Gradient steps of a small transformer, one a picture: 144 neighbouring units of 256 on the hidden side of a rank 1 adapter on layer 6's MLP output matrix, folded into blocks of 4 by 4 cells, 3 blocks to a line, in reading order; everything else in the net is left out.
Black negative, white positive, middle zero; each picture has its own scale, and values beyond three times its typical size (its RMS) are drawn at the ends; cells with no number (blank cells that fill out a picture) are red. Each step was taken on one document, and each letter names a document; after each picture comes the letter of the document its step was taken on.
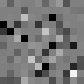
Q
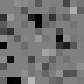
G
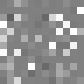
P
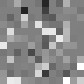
Q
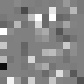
G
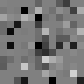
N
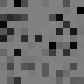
P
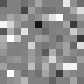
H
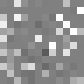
P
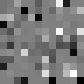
N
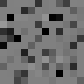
H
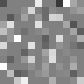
H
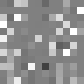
P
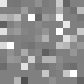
N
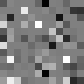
Q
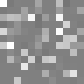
N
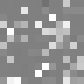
Q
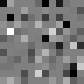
Q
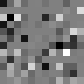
P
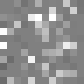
G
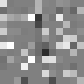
N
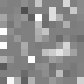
G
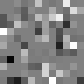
G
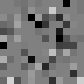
G
